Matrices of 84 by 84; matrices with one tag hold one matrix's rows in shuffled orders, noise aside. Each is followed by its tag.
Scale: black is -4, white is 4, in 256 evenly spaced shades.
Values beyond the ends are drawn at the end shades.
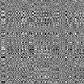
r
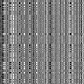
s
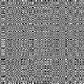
r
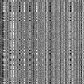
s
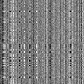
s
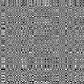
r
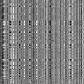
s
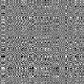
r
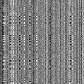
s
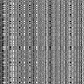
s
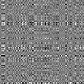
r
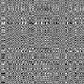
r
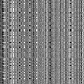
s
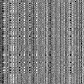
s
